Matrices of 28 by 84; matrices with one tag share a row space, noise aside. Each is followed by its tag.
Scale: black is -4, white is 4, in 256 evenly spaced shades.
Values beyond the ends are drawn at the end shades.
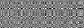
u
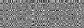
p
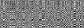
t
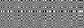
u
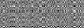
t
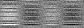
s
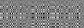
p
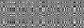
t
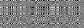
p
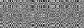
p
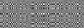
p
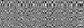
u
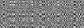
t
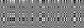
t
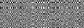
p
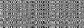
p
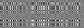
p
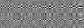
u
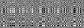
t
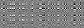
t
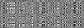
t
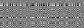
p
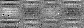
s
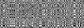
t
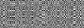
t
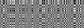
t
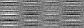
s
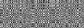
p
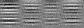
s
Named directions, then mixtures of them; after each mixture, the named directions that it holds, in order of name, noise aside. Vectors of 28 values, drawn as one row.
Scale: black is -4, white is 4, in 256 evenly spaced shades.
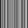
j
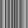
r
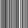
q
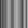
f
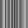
r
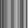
f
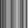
f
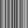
j, r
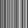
j, q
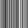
q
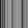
f, j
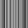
r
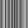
r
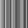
f, r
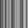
f, r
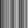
f, q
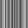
r
